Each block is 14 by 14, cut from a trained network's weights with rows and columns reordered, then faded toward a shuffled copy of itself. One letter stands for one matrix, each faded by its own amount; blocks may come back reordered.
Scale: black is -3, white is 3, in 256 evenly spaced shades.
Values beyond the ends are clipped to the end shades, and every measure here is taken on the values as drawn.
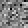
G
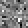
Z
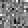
Z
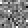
Z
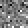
Z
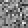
G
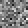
G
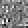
Z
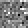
Z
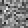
G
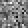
G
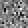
Z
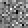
G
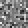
G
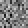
G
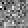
Z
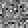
Z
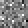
Z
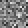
G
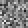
G
